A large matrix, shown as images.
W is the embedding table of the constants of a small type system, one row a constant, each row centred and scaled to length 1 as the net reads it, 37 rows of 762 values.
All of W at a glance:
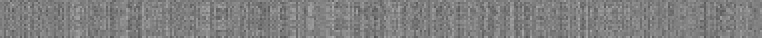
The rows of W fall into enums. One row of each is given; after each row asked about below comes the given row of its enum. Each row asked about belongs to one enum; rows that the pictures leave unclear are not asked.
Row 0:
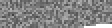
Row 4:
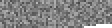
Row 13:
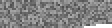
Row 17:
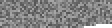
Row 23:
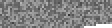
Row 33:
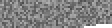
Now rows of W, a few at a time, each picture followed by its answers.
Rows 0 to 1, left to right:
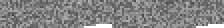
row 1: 23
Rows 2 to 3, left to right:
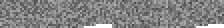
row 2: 17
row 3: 4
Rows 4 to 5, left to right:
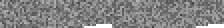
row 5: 23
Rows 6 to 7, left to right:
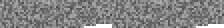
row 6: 33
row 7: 33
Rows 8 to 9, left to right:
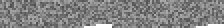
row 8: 13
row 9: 17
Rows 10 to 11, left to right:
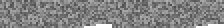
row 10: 13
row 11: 13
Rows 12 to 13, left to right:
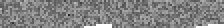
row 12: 23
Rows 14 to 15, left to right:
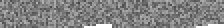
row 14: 4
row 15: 13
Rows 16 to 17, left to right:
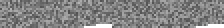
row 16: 0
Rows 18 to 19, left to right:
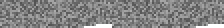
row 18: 17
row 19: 17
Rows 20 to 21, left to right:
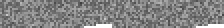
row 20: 23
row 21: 33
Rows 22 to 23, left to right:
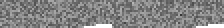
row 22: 17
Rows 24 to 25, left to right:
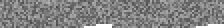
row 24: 33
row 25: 17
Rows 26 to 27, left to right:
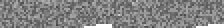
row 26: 33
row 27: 23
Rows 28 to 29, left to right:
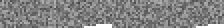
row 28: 4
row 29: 33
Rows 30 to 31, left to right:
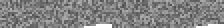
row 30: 0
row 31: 13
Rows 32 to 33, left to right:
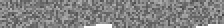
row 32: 0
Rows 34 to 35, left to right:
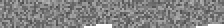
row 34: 33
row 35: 0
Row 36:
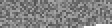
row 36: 17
